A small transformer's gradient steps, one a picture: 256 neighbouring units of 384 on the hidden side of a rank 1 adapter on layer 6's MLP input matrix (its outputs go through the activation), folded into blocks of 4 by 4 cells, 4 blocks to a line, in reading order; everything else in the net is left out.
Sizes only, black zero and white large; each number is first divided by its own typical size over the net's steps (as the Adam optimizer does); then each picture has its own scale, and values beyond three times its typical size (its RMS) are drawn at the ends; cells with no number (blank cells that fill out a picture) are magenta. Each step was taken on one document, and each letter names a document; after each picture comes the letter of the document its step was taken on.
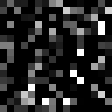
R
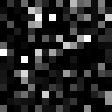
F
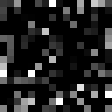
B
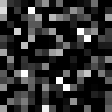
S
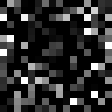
F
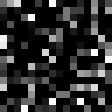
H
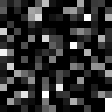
S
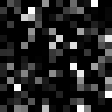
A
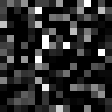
S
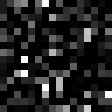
F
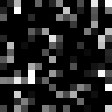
B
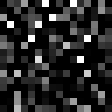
F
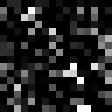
A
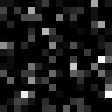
A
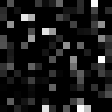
A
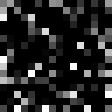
B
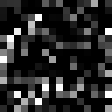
B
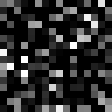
S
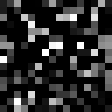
H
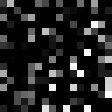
A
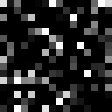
B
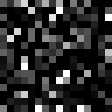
S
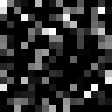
R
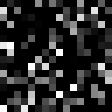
R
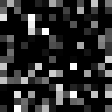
B
